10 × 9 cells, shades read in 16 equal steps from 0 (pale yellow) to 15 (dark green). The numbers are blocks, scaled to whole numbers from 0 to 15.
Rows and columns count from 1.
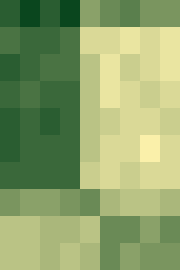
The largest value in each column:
13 15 13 15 9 9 10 8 9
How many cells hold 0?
1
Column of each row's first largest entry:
2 2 1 1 1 1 1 5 6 6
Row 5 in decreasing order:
13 13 12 12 4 3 3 2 2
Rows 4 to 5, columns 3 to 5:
12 12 4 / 13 12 4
